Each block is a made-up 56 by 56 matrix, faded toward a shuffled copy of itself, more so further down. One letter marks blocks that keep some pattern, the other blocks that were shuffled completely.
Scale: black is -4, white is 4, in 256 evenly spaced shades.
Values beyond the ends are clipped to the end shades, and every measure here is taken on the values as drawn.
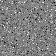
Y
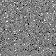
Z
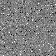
Z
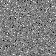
Y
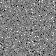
Y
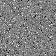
Y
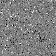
Y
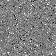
Y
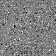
Z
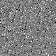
Z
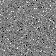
Y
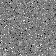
Y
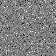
Y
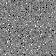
Z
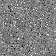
Z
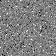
Y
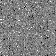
Z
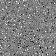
Z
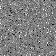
Y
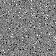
Y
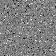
Z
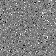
Z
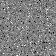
Y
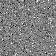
Y
